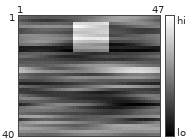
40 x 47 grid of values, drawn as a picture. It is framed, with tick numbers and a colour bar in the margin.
In the top middle lies a patch that is higher than the rest. No overall slope runs across the table. Streaks run across, left to right. Overall the values sit about 40% of the way up the scale. The top middle is the ninth with the highest average.
